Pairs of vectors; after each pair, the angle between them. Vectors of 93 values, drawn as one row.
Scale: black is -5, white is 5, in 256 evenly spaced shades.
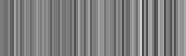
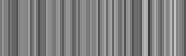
partly opposed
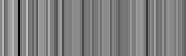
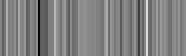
partly opposed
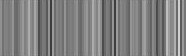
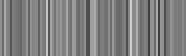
orthogonal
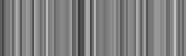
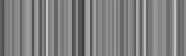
nearly parallel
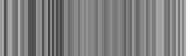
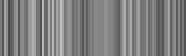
nearly opposite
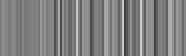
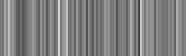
partly aligned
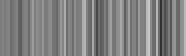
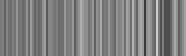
partly aligned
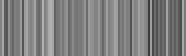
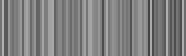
nearly parallel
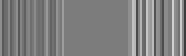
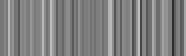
partly opposed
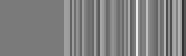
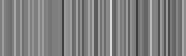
partly opposed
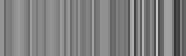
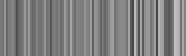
nearly opposite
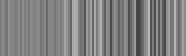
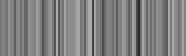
partly aligned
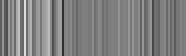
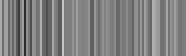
nearly opposite
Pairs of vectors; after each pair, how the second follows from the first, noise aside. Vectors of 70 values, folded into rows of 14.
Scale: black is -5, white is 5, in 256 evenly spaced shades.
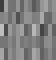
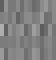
shrunk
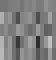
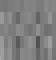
shrunk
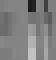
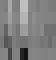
reversed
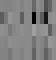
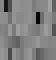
shuffled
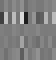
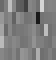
shuffled
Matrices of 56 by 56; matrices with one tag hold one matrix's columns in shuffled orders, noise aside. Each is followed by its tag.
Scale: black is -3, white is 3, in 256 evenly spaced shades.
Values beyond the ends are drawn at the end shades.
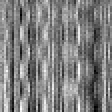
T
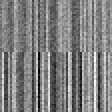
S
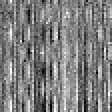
T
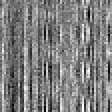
T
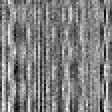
T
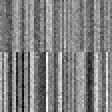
S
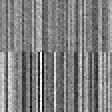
S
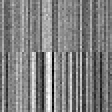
S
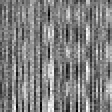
T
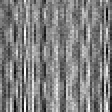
T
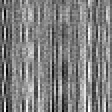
T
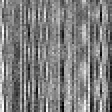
T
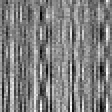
T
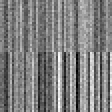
S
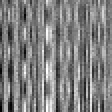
T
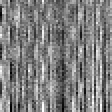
T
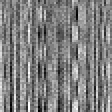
T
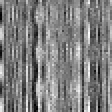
T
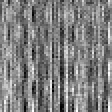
T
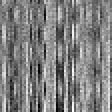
T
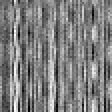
T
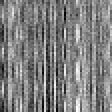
T
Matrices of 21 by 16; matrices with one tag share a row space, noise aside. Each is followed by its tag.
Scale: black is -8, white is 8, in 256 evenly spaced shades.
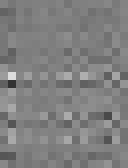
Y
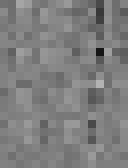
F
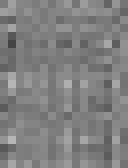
Y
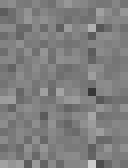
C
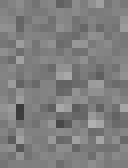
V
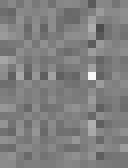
C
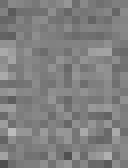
Y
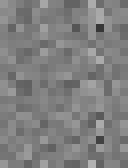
F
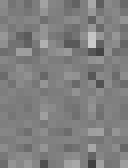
F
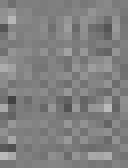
Y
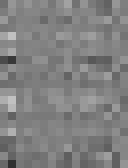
Y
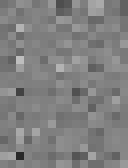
V
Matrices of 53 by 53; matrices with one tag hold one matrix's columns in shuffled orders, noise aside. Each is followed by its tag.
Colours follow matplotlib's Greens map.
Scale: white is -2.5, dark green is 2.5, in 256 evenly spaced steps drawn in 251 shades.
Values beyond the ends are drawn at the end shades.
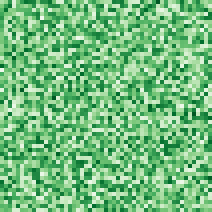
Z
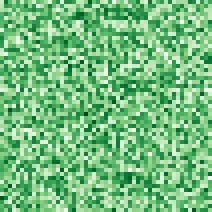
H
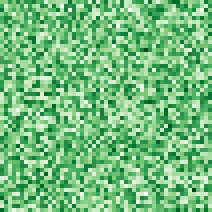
Z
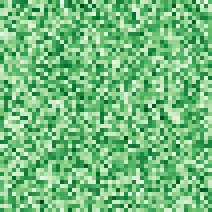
Z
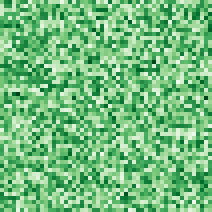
H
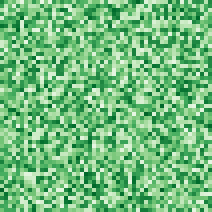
H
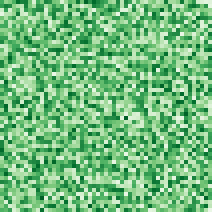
Z
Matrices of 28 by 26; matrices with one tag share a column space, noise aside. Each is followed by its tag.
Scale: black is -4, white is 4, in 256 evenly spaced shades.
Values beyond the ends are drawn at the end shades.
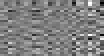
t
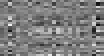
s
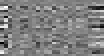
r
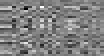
r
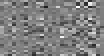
s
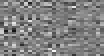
s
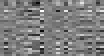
t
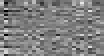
t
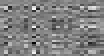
r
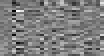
t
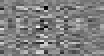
r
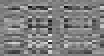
r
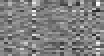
t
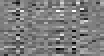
t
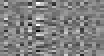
s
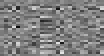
r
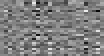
t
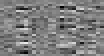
r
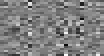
s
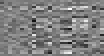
r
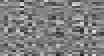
s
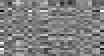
t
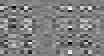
r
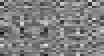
s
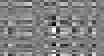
s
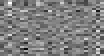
t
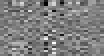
t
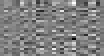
t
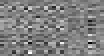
r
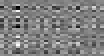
r
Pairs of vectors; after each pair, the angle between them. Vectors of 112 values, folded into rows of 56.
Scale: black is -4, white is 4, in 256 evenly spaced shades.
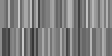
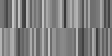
orthogonal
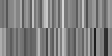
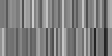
nearly parallel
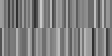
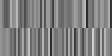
orthogonal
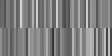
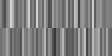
orthogonal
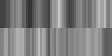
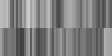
nearly opposite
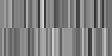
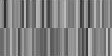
partly opposed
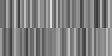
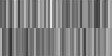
nearly parallel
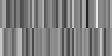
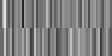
orthogonal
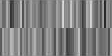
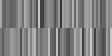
partly aligned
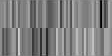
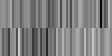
nearly parallel
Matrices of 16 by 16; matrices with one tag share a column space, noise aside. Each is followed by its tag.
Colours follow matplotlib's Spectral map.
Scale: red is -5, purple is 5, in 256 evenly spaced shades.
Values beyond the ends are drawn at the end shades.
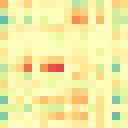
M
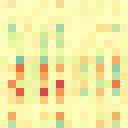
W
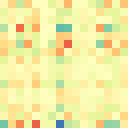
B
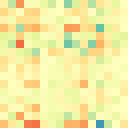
B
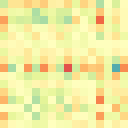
M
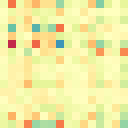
B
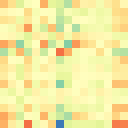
B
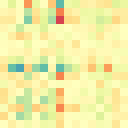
M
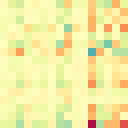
B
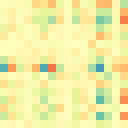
M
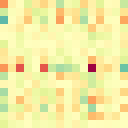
M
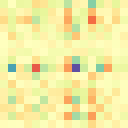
M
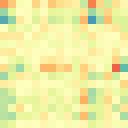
M
